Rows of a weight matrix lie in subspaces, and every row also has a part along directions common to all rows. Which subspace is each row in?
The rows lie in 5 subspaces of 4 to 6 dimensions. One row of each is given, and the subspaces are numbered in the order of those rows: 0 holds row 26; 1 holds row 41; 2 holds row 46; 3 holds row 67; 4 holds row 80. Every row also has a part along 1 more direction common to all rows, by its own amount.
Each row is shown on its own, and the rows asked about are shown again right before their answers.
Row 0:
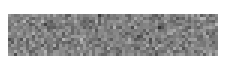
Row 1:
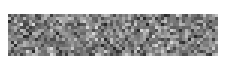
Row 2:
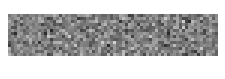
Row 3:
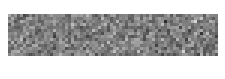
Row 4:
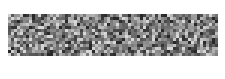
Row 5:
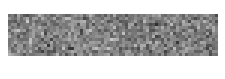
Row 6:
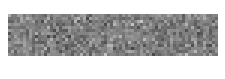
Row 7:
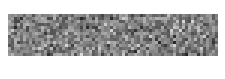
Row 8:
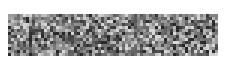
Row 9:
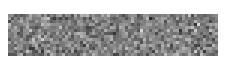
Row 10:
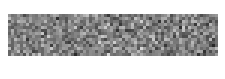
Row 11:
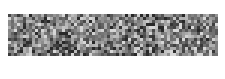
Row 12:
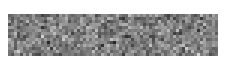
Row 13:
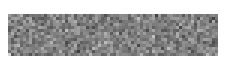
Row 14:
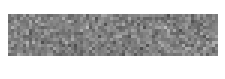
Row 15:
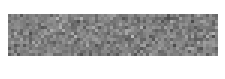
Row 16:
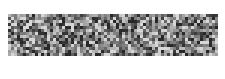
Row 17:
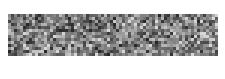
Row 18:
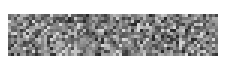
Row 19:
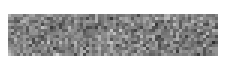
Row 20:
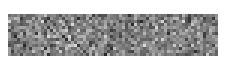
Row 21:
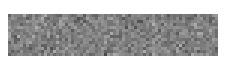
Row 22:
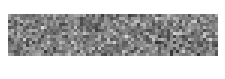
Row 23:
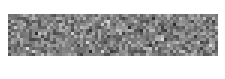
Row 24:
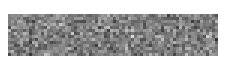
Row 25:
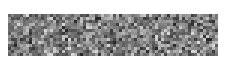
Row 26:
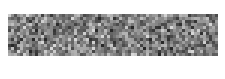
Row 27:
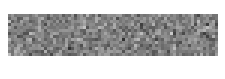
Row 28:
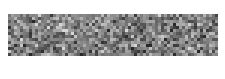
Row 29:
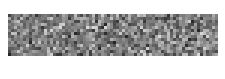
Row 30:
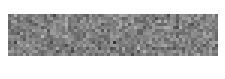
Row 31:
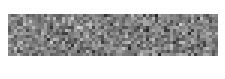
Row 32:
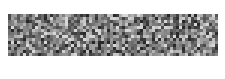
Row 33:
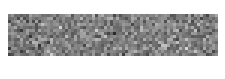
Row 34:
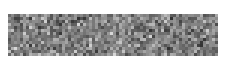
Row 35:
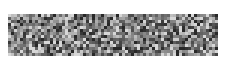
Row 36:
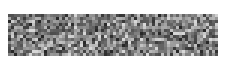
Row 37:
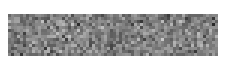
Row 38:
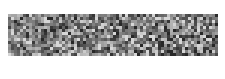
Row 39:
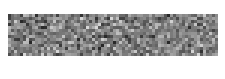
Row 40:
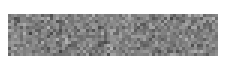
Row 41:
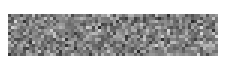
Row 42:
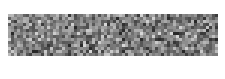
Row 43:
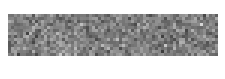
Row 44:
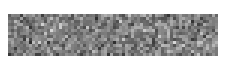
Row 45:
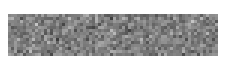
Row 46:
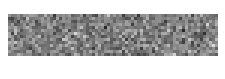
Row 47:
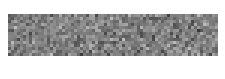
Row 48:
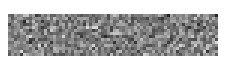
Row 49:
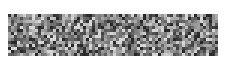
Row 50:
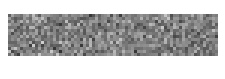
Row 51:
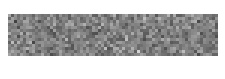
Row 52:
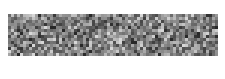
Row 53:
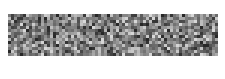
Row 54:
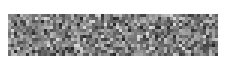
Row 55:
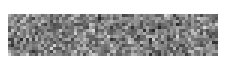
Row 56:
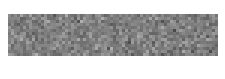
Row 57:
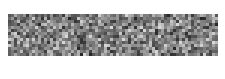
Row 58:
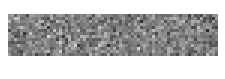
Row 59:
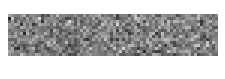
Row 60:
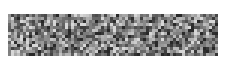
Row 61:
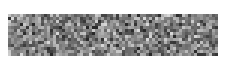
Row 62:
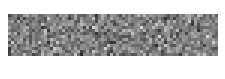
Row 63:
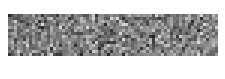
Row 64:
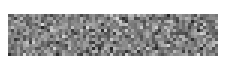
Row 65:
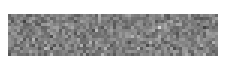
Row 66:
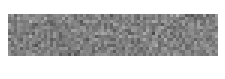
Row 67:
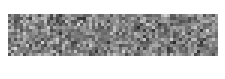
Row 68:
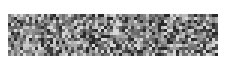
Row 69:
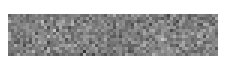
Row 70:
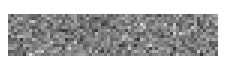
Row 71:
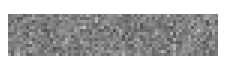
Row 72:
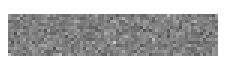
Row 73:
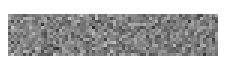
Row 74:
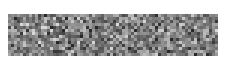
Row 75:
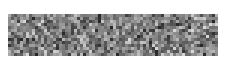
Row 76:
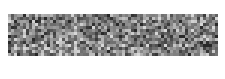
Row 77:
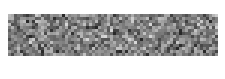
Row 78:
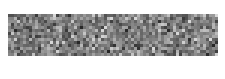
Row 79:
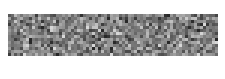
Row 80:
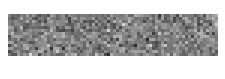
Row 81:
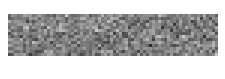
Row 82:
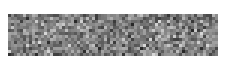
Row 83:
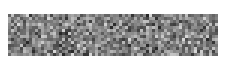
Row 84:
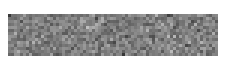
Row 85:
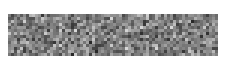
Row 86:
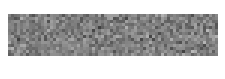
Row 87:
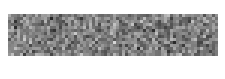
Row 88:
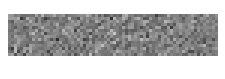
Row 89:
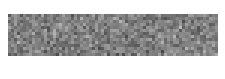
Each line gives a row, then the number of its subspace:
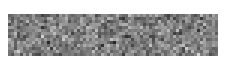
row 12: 4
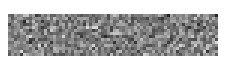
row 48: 2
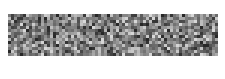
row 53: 1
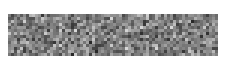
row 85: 0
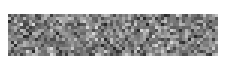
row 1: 1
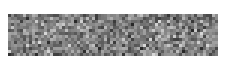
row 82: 3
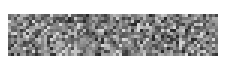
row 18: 1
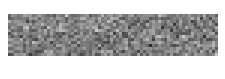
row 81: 4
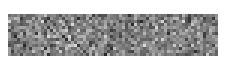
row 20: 3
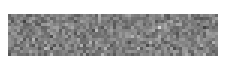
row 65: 0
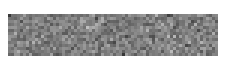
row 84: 4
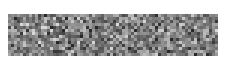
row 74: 3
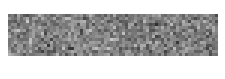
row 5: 4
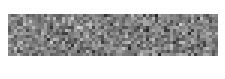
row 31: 3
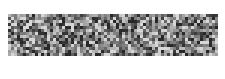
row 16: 4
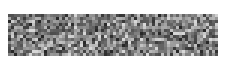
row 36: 4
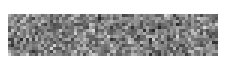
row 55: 0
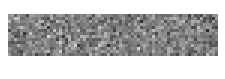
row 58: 3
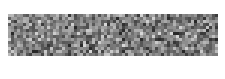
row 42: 4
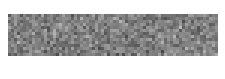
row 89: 0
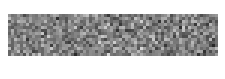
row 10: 2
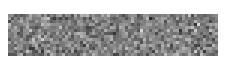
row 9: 2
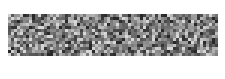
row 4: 3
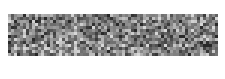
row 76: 1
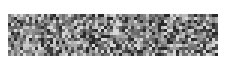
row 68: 2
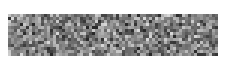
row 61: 1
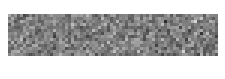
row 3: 1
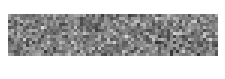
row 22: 4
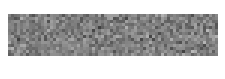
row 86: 0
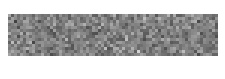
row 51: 1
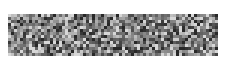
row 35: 2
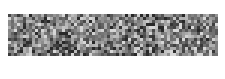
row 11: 0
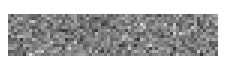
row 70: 4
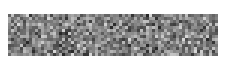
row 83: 0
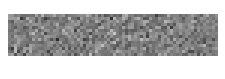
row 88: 0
